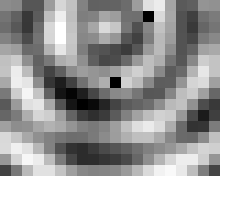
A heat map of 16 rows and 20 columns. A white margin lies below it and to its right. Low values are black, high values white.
No overall slope runs across the table. Concentric rings centre on the top middle. Two lone cells stand out, each far lower than its neighbours. No single row or column stands out from its neighbours. The centre is the ninth with the lowest average.
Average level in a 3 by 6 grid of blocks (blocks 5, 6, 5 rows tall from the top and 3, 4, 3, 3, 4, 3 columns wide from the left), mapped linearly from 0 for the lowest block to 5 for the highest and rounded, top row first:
1 5 2 1 3 1 / 5 1 0 2 3 3 / 5 3 0 3 5 3
